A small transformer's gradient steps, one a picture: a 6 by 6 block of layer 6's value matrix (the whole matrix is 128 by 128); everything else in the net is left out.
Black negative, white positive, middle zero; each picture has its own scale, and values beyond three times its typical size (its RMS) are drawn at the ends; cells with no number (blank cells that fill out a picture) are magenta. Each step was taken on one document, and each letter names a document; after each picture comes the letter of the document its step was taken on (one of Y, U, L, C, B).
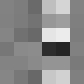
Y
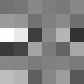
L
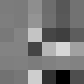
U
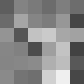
Y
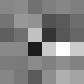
U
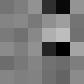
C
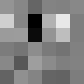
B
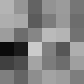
L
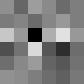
B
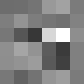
Y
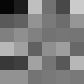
L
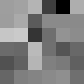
Y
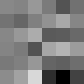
U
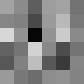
B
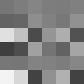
L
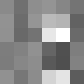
Y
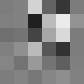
B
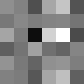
B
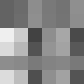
L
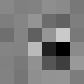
C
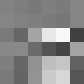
Y
